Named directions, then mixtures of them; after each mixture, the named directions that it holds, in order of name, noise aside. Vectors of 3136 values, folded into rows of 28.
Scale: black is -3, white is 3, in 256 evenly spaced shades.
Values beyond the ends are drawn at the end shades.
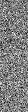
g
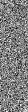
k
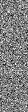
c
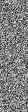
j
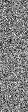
g, k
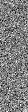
g, j, k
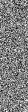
k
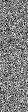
g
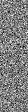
c, g, j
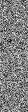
g, k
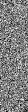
k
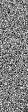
c, g, k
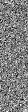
j, k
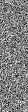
c, j, k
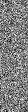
g, k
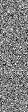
c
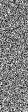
c, g, k
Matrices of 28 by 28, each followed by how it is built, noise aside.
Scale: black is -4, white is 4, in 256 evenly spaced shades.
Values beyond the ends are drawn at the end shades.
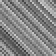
Toeplitz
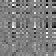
low rank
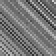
Toeplitz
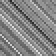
Toeplitz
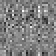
low rank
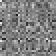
low rank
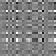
low rank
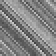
Toeplitz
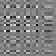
low rank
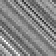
Toeplitz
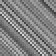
Toeplitz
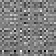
low rank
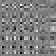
low rank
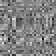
low rank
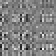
low rank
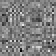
low rank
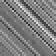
Toeplitz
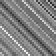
Toeplitz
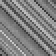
Toeplitz
